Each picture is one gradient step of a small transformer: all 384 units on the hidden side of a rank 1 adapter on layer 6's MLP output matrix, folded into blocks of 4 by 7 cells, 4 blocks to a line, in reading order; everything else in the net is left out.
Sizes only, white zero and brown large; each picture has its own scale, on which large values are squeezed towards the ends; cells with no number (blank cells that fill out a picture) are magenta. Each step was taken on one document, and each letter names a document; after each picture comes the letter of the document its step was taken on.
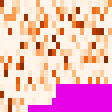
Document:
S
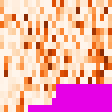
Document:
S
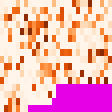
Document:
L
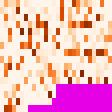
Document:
L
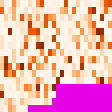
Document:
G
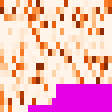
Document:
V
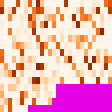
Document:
V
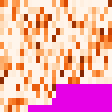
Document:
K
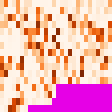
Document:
K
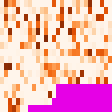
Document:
L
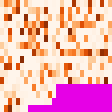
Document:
L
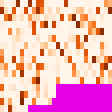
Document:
V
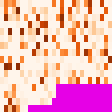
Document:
L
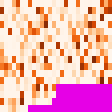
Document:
G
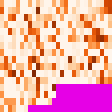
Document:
G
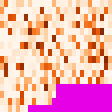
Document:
K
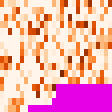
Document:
K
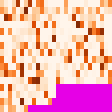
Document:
V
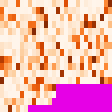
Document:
G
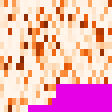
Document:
K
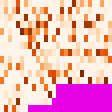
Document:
L
